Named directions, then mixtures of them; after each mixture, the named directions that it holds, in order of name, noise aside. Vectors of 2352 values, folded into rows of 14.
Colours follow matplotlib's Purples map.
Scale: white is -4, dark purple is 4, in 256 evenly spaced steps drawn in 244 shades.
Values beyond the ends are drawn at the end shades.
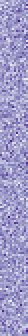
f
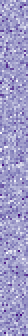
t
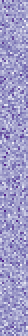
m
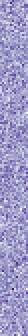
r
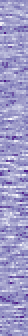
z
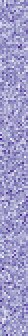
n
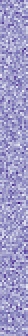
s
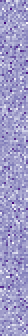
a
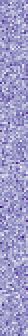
f, r, t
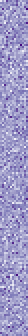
a, s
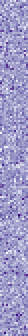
t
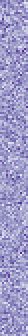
m, n, s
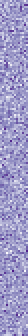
f, r, t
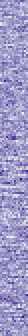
s, t, z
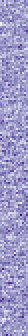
n, z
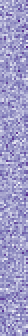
f, z
